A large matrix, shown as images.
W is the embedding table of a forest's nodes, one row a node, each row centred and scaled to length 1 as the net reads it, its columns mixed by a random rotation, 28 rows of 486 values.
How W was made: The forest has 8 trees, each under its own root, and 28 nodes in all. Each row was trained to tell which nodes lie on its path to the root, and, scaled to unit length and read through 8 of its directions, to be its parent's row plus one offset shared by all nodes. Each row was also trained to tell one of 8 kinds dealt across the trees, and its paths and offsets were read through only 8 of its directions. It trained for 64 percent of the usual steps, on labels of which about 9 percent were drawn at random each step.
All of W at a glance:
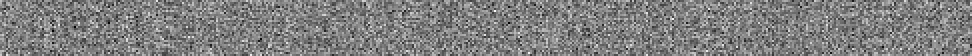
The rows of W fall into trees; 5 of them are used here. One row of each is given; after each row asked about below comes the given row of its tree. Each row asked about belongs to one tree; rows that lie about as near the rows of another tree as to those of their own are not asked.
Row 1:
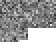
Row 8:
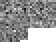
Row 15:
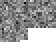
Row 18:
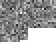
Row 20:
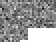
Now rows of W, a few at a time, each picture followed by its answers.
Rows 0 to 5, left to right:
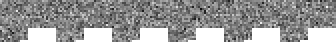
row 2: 1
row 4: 18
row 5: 20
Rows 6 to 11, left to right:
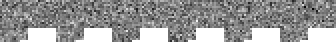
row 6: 1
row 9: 20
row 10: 8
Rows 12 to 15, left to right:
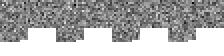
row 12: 8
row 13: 20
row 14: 15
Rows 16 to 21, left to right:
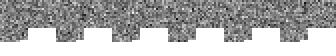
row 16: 18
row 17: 15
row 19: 8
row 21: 8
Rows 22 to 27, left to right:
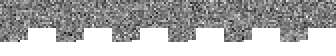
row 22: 20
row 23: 15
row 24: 18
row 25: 8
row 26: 18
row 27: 1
